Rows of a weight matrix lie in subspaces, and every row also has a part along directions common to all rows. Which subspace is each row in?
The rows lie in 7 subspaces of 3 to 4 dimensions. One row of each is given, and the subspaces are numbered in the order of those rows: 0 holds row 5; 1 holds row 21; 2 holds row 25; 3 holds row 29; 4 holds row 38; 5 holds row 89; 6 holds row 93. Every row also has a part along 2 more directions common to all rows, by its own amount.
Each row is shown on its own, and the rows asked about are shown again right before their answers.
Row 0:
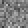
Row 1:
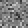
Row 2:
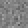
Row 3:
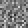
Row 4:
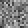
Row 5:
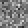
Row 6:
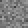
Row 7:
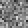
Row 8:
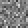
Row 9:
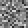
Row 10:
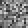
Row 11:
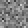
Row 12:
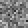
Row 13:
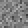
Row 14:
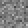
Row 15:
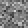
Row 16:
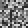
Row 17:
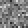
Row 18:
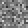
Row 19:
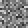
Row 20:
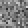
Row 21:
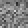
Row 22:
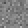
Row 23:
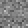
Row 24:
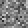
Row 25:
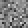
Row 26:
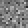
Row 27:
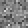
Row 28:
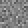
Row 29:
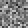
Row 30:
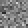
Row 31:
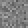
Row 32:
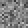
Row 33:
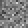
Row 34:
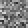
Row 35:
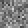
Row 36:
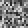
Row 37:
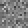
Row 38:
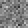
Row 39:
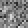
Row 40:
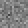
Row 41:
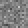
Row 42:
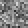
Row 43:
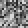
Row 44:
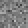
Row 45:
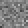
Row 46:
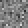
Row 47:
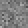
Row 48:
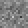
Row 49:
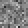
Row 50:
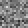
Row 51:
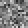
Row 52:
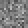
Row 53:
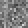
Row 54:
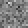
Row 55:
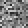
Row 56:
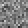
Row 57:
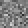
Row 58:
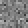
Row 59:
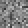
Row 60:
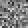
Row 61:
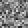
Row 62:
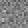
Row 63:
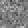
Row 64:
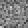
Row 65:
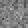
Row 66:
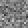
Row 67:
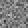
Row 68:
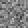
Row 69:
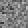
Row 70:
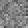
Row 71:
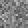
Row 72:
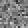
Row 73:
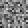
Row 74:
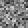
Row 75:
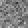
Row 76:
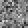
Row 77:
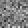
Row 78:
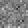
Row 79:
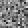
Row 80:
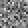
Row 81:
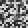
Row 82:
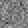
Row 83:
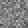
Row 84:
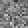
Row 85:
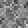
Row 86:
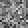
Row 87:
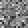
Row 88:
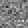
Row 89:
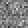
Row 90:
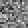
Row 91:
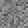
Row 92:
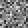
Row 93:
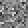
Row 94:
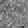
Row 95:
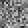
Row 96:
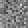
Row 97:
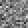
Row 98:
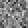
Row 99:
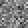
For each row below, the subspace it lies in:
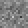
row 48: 1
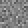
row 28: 6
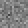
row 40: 4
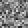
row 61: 5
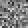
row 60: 3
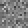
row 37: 6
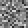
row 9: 3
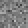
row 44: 5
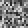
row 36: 0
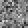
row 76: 0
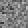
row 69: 6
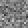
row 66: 5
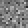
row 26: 1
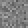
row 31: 3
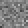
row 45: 5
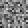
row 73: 5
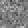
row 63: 0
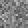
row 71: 1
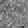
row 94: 0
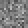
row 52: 4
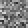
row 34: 6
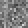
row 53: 2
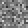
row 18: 5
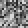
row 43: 3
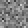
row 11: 4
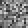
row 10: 5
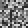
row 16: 3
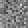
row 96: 5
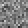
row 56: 6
